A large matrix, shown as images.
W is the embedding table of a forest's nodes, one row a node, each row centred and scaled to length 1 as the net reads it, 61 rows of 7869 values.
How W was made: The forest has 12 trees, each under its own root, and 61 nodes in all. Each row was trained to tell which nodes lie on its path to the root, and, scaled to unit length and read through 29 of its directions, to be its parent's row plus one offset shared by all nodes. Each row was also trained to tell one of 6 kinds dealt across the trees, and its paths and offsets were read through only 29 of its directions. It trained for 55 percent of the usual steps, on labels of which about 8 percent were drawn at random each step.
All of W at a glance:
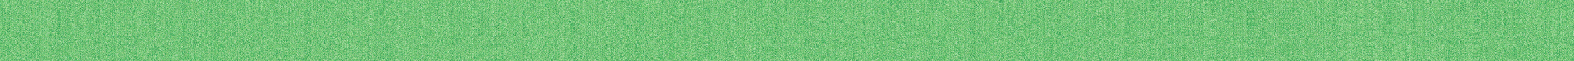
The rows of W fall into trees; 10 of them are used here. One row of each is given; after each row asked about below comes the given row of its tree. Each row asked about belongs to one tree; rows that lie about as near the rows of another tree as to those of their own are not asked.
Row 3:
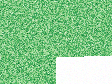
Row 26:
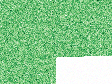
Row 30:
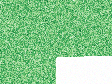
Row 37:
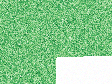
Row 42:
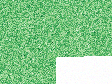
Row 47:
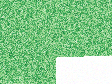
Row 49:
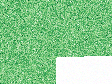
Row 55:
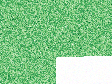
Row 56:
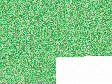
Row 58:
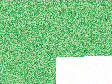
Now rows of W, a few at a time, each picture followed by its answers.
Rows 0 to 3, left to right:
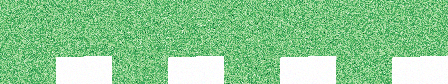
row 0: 37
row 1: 56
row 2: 56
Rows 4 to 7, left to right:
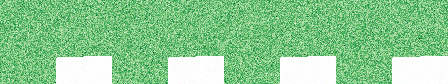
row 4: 37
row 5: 37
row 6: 42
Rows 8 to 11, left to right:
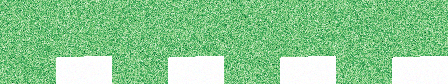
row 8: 56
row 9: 37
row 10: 49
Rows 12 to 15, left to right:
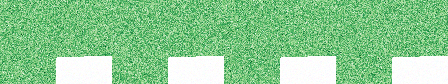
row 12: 49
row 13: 55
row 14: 49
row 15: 47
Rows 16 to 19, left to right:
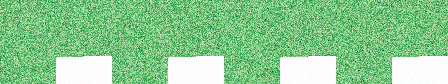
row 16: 42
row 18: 49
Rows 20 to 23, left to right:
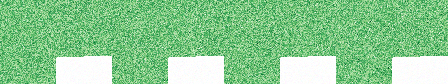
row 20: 47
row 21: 42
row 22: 42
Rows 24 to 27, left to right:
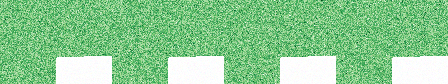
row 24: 49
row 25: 49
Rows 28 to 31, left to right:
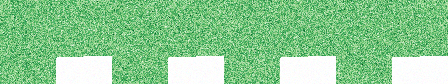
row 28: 49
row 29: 55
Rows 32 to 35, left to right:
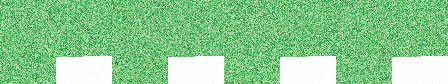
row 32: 47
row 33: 56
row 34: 30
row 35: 30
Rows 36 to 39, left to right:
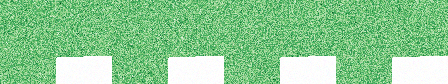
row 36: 26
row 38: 56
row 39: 58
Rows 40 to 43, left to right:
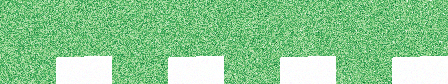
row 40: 55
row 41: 3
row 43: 56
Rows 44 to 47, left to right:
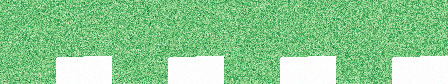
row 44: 26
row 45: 26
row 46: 55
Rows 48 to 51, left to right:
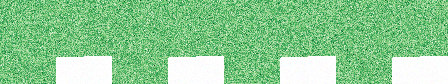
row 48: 42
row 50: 47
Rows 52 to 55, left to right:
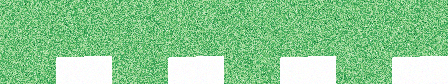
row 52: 3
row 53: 56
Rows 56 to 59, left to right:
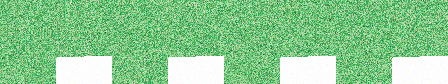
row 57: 58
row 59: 26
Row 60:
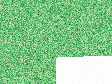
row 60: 47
